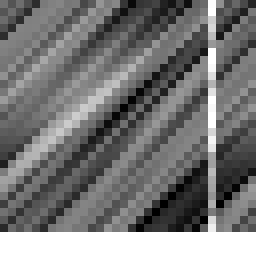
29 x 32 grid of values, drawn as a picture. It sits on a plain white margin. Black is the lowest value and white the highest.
Odd lines: column 27. Grain: diagonal, up to the right. Ninth with the lowest average: bottom right.
